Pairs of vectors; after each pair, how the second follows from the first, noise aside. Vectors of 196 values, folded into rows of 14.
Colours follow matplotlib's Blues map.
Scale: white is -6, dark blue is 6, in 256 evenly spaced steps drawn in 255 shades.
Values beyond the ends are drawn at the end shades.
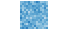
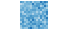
reversed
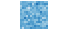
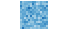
negated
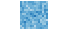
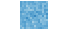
shrunk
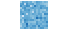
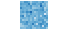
reversed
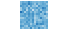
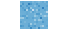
partly zeroed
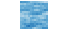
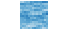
negated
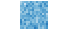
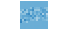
partly zeroed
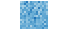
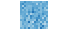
reversed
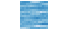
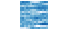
scaled up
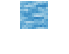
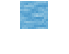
shrunk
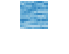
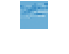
partly zeroed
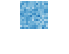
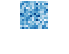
scaled up
